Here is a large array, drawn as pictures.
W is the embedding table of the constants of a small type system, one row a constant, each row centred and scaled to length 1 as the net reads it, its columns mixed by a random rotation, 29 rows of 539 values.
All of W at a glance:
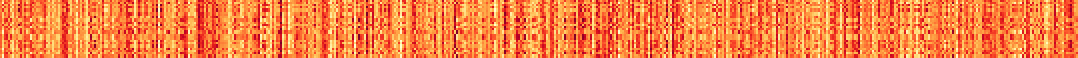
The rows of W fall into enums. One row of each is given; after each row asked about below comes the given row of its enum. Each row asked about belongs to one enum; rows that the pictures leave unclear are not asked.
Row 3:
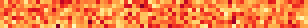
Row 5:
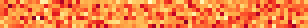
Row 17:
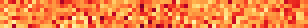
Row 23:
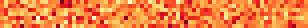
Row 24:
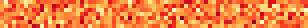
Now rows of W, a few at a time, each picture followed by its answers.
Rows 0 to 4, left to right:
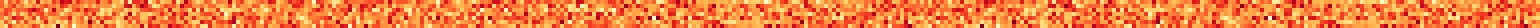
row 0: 3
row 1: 24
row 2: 5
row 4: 5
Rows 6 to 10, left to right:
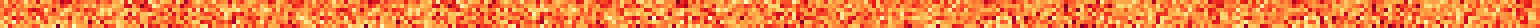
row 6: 3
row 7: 3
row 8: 23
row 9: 17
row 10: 17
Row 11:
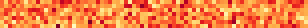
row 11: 3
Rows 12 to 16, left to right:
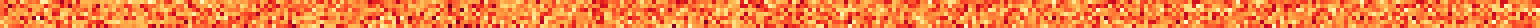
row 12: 5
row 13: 17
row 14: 3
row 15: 24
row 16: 24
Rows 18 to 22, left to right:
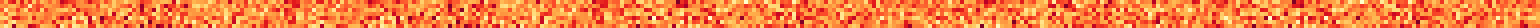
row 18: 17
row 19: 17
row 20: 23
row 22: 23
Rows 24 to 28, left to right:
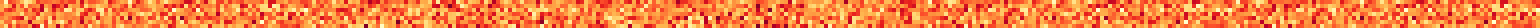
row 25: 3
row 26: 17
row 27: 24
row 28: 24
